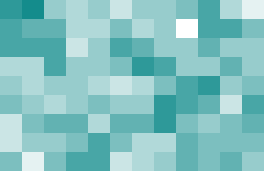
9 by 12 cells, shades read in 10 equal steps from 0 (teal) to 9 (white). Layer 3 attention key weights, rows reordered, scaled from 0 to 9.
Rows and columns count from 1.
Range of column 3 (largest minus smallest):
4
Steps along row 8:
down same down down up up same down up same same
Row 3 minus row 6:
-2 -3 -4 2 1 -3 -2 4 3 0 -2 3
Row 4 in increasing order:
1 2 2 3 4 5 5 5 5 5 6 6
